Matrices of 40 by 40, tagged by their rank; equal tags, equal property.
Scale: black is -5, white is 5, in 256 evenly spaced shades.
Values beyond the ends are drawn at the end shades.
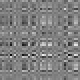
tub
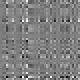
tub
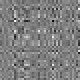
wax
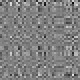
wax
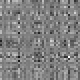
wax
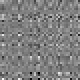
wax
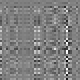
tub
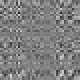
wax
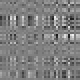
tub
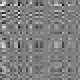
tub
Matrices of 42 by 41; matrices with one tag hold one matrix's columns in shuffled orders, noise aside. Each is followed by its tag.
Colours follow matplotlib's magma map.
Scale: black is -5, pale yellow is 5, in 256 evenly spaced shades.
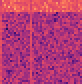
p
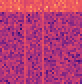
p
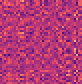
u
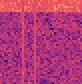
p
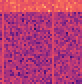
p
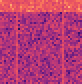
p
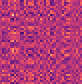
u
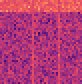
p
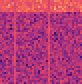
p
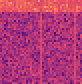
p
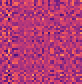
u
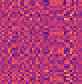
u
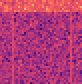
p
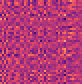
u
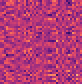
u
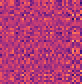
u
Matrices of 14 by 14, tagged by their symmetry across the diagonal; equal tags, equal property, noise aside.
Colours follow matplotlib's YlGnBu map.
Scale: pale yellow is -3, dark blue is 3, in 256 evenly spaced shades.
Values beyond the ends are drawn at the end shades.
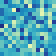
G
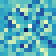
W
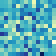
W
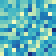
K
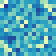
K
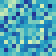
K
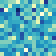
G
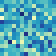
G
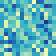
G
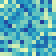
K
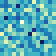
K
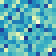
K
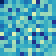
K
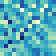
W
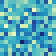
G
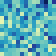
G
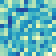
K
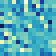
W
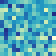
G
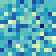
G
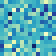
W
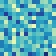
W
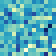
W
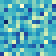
W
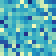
W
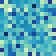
K
